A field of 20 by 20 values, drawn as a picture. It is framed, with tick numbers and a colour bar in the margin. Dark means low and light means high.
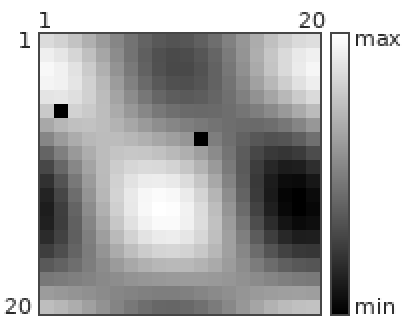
Ninth with the highest average: centre. Lone odd cells: 2, each lower than its neighbours. Ninth with the lowest average: middle right. Calmest part: top middle.
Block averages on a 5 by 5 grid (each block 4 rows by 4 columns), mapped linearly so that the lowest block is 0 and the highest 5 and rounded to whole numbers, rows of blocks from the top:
5 3 1 3 5
4 3 2 2 3
2 4 4 2 0
1 4 5 3 0
3 3 3 3 3
